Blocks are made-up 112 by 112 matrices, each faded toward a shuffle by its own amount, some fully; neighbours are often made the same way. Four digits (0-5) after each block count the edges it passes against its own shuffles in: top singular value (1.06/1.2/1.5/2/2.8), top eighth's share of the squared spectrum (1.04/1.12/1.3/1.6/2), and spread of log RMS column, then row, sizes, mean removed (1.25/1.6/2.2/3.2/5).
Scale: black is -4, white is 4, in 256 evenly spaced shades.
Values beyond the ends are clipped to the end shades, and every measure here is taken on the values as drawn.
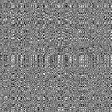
5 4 3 3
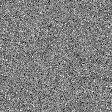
0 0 0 0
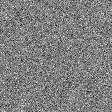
0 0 0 0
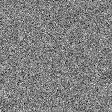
2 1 0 0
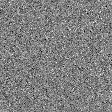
1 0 0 0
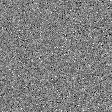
0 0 0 0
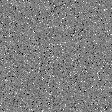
0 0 1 0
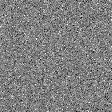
3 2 0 0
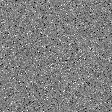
0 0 0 0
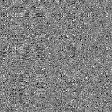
4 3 2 2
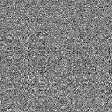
4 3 2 2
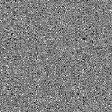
4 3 2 2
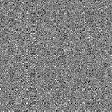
4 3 2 2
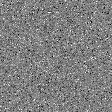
0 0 0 0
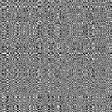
5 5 4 4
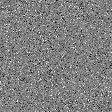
1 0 0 0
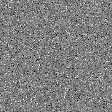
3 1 0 0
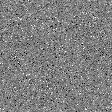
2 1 0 0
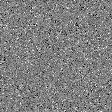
2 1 0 0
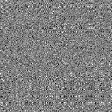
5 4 2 3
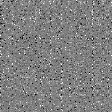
4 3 2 2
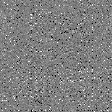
4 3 2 2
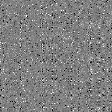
4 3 2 2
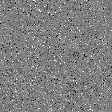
3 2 1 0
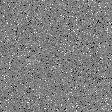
1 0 0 0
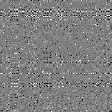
5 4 2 3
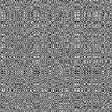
5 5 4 4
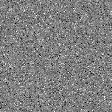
3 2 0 0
